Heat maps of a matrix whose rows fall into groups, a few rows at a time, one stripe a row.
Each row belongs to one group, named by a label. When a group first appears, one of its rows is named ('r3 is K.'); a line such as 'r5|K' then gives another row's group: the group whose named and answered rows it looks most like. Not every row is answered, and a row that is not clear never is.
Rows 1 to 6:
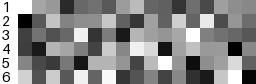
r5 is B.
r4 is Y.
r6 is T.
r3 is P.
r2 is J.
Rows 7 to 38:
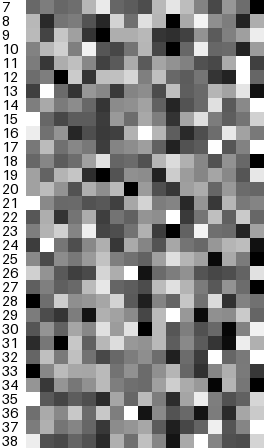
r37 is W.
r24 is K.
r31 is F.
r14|W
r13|K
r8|Y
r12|F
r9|W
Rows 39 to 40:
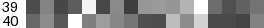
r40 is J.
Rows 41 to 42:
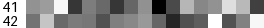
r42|W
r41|K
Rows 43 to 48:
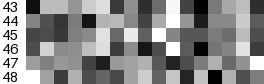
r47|W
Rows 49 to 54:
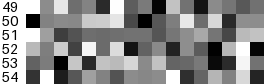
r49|T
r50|J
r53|F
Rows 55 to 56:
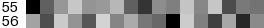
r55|J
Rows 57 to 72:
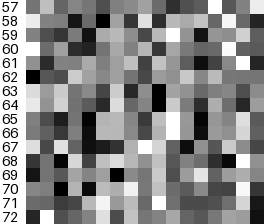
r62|J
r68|F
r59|B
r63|T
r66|B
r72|K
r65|B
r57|W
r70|F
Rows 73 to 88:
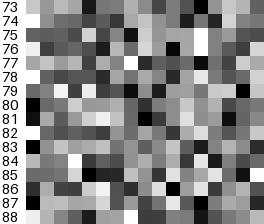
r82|Y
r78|Y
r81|J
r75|P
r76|Y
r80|J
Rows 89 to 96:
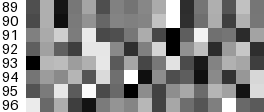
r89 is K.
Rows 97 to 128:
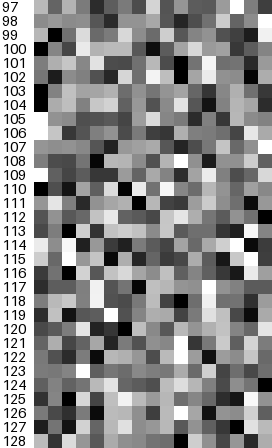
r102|Y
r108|B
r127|F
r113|F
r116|F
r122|B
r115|T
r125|F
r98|W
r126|B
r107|W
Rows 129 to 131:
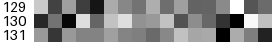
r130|F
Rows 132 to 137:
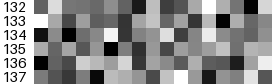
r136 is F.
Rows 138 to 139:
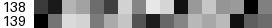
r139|J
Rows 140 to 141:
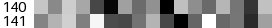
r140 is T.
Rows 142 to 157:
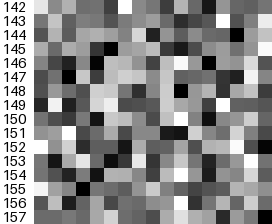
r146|B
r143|W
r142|T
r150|B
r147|F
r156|K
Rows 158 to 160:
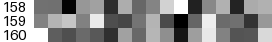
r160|Y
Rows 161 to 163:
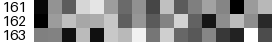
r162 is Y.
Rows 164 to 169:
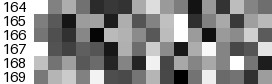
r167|Y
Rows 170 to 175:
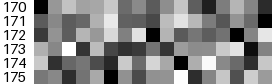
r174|Y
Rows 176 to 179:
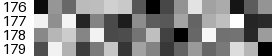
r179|K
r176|J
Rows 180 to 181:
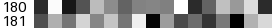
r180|K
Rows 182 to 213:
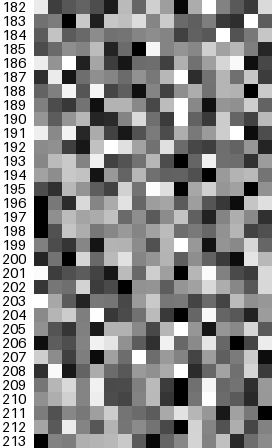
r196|F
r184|W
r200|F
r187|K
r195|Y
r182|Y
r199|B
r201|Y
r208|K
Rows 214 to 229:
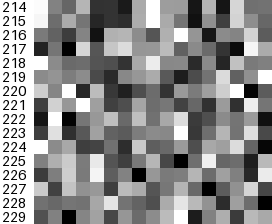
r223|K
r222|K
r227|T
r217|F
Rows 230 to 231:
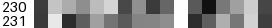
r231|K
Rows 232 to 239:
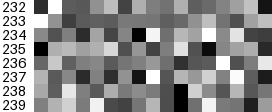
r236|W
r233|Y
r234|P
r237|P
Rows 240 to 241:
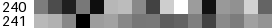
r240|B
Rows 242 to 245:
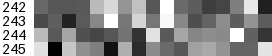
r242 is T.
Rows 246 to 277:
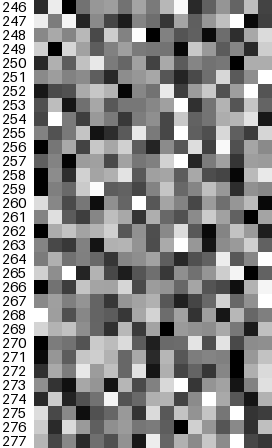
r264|W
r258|F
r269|T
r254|K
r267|W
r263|B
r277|P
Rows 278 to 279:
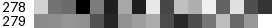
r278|P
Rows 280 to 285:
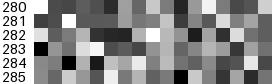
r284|F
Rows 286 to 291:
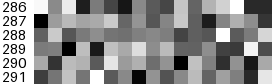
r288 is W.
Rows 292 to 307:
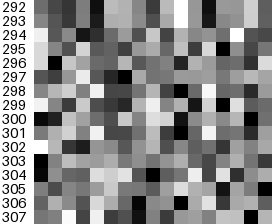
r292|B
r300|Y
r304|J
